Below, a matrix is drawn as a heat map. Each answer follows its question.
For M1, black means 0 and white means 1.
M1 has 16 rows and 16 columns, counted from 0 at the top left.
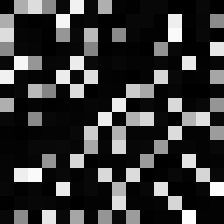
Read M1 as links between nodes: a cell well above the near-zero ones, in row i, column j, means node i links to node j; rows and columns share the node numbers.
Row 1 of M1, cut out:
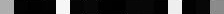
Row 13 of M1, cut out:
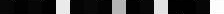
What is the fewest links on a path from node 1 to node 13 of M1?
2
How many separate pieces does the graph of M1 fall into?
1
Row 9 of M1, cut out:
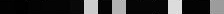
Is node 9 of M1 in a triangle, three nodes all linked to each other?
no
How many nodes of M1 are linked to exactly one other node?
0
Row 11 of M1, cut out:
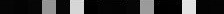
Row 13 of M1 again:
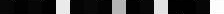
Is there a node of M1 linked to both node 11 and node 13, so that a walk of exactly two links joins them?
no
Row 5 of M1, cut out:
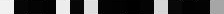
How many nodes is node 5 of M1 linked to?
5
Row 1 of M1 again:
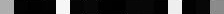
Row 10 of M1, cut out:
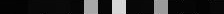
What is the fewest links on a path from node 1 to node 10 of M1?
4
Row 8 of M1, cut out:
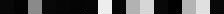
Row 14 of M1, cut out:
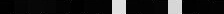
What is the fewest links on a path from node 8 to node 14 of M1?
1
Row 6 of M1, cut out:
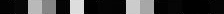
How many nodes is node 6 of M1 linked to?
5
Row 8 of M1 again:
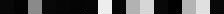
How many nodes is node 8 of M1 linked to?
6
